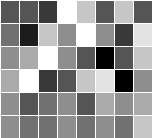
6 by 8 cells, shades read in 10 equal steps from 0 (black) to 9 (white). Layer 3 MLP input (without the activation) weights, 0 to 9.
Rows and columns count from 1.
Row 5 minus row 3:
0 -3 -5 0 0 6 2 -1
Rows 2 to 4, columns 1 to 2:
4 1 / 5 6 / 6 9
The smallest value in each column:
3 1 2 3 3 0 0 3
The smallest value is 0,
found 2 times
